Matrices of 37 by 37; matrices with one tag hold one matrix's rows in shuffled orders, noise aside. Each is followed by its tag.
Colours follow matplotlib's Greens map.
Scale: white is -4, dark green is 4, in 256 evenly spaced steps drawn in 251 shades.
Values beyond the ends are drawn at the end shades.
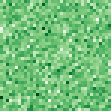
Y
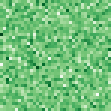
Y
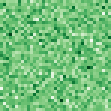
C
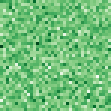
Y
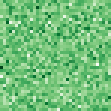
Y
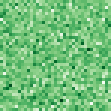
C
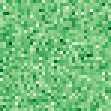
C
